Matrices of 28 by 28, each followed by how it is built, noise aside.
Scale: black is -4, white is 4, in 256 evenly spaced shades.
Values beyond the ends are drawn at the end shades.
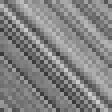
Toeplitz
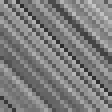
Toeplitz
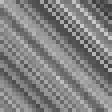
Toeplitz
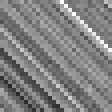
Toeplitz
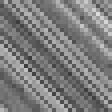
Toeplitz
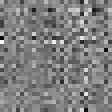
low rank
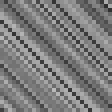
Toeplitz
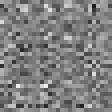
low rank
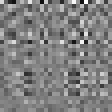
low rank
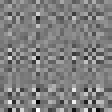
low rank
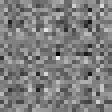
low rank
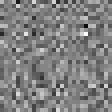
low rank
